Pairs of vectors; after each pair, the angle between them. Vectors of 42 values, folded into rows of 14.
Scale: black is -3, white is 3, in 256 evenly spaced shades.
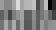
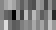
orthogonal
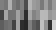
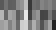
nearly opposite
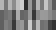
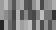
partly aligned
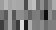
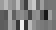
nearly parallel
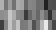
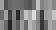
partly opposed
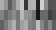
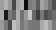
partly aligned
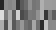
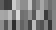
partly aligned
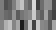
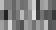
partly aligned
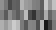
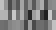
orthogonal
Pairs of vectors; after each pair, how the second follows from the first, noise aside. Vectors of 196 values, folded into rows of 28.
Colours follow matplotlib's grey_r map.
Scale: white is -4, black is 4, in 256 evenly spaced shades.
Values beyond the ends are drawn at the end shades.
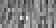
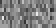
shuffled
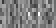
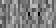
negated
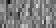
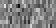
shuffled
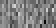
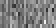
negated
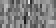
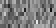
shuffled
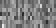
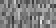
shuffled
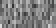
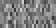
shuffled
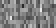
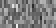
shuffled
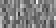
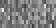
shuffled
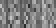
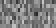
shuffled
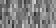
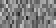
shuffled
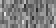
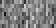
negated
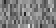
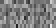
shuffled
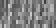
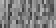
negated
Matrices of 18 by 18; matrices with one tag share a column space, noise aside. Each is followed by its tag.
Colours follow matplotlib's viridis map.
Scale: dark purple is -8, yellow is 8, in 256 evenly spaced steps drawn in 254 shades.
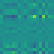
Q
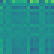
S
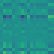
Q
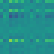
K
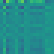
S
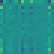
S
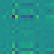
Q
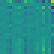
S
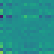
Q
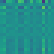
S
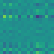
Q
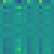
S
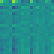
S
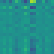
S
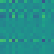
K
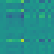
K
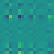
Q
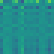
S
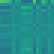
S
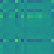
K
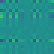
K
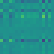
K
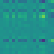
K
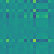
K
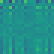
S
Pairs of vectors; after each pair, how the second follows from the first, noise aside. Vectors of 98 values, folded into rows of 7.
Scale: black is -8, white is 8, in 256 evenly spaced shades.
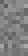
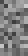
scaled up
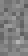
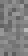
wrapped around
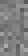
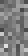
scaled up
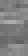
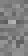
sign-scrambled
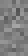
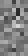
scaled up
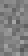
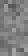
shuffled
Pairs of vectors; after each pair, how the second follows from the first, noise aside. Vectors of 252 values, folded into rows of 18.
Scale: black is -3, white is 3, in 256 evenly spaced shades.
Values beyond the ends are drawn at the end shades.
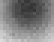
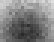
reversed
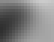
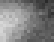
negated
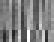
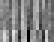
negated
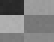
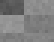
shrunk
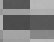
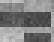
reversed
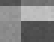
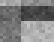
negated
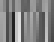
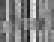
wrapped around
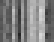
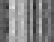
reversed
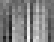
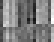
wrapped around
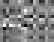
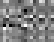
negated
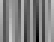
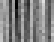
reversed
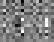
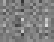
shrunk
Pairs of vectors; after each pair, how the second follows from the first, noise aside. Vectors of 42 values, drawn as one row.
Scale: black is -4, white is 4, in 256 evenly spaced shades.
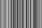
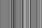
partly zeroed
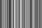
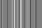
partly zeroed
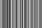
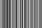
copied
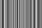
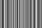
copied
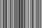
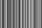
sign-scrambled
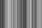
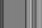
partly zeroed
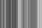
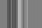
partly zeroed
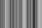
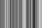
copied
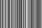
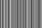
partly zeroed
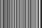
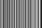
copied
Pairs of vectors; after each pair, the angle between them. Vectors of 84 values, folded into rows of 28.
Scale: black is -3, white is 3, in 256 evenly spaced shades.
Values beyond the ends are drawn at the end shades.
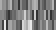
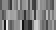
nearly opposite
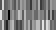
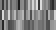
partly opposed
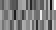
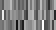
orthogonal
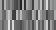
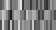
partly opposed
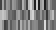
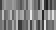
partly aligned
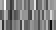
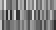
partly aligned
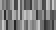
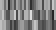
partly aligned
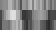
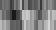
nearly opposite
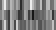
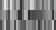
nearly parallel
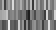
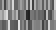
nearly parallel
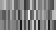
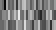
partly opposed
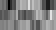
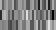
orthogonal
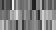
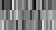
nearly parallel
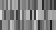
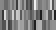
partly opposed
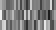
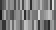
nearly opposite
